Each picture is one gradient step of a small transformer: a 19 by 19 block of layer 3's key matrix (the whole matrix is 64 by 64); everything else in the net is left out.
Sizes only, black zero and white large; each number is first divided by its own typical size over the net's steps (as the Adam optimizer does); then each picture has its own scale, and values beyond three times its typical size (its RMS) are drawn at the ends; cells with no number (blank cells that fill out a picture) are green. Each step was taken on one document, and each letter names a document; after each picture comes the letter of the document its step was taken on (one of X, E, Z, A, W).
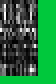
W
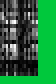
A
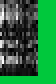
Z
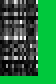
A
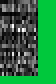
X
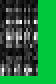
W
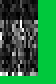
W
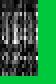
A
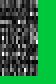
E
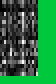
Z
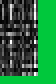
Z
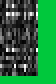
A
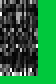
W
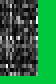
E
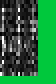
E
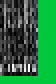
X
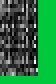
X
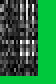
X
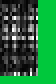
A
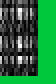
Z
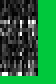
W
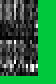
Z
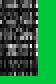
E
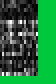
W
